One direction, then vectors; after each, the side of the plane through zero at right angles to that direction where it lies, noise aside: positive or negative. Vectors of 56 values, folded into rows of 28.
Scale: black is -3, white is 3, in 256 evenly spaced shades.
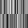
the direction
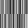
negative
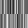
negative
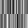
negative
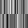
positive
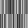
negative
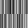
negative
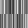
negative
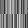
positive
